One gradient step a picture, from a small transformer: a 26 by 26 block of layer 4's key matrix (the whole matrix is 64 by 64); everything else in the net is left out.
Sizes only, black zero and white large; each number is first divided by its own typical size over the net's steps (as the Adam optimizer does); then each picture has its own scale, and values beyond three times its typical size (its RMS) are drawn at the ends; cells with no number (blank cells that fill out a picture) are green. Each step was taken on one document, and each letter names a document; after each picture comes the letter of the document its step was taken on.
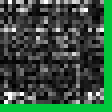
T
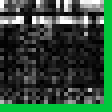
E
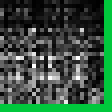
T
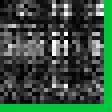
T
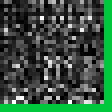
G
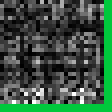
G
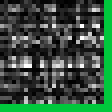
G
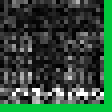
G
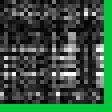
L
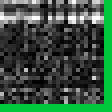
E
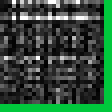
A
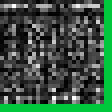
T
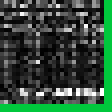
A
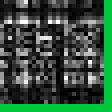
E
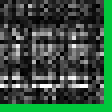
T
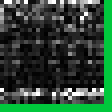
A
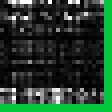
A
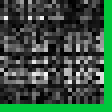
G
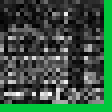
T
